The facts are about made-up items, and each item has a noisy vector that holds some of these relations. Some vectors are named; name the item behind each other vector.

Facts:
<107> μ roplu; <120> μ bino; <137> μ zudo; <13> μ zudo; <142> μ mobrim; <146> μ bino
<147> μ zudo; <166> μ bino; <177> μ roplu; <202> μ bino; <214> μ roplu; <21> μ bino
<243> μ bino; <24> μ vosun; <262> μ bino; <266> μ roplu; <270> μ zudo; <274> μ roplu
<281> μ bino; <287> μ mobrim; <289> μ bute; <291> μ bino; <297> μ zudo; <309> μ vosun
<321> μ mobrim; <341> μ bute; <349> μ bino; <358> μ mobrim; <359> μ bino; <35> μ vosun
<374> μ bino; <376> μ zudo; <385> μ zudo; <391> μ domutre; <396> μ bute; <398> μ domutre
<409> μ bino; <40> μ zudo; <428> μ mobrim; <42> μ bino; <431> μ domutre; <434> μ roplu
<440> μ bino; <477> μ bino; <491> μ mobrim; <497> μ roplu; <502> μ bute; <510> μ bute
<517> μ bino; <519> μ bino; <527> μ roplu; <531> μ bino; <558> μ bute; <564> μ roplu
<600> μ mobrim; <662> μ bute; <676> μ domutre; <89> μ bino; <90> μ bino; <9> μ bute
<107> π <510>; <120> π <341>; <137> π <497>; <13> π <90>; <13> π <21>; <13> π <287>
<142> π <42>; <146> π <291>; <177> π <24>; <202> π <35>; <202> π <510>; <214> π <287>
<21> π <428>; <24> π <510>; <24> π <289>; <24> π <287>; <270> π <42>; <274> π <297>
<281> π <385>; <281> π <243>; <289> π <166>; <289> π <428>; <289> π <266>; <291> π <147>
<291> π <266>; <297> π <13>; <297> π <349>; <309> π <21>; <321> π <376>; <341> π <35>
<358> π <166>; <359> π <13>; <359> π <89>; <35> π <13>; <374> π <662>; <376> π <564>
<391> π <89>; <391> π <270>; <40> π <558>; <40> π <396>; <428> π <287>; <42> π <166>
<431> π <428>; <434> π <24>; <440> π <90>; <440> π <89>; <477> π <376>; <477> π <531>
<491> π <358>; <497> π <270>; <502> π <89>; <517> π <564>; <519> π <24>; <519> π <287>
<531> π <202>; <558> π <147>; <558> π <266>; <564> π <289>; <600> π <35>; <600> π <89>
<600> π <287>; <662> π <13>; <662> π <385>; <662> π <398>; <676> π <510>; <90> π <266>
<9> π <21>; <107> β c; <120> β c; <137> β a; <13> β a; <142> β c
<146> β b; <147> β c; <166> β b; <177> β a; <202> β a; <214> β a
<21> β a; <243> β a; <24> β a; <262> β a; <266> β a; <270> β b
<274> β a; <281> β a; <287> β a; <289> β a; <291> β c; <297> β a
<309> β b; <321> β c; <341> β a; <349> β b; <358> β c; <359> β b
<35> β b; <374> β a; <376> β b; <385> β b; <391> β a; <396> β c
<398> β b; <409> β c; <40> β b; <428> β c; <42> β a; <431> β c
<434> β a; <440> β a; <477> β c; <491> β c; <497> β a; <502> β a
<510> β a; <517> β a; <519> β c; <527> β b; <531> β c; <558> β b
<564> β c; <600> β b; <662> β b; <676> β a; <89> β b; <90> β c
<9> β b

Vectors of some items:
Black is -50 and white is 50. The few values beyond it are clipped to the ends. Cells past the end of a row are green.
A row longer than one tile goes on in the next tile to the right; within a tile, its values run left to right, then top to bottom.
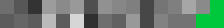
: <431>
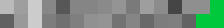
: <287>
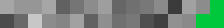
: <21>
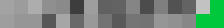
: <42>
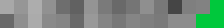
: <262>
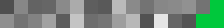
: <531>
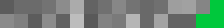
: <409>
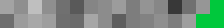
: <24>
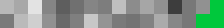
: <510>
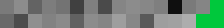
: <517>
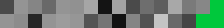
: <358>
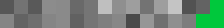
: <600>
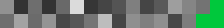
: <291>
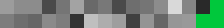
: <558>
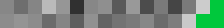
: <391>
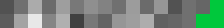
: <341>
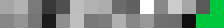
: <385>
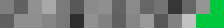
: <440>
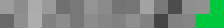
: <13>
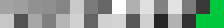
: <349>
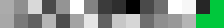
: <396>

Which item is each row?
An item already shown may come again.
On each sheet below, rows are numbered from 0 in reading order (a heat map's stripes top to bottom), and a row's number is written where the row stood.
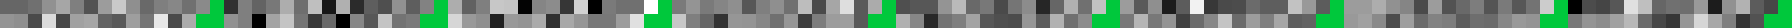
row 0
<107>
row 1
<491>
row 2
<137>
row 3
<270>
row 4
<142>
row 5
<147>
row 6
<42>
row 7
<120>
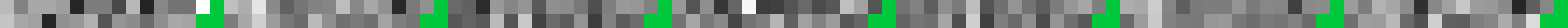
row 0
<497>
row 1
<510>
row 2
<431>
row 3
<147>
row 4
<428>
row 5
<287>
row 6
<676>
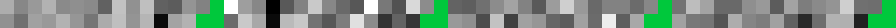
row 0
<297>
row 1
<243>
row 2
<107>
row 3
<166>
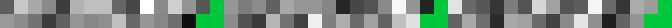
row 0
<398>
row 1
<40>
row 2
<281>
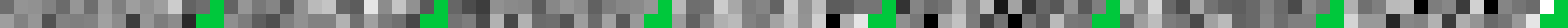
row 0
<89>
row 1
<662>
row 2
<519>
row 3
<274>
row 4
<491>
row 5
<266>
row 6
<137>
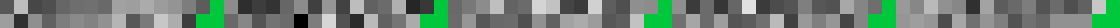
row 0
<376>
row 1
<146>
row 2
<374>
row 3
<291>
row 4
<42>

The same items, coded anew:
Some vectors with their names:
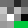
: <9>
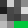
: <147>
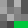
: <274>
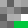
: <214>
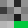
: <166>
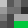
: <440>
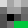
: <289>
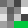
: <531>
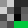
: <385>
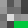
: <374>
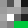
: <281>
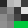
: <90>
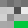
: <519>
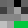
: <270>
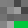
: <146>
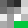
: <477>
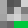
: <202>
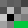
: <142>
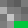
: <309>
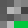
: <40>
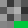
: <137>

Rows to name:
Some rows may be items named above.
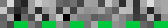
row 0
<385>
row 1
<287>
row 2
<142>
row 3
<376>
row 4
<391>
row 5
<287>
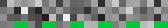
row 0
<428>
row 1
<266>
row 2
<349>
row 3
<166>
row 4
<517>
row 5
<166>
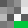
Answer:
<107>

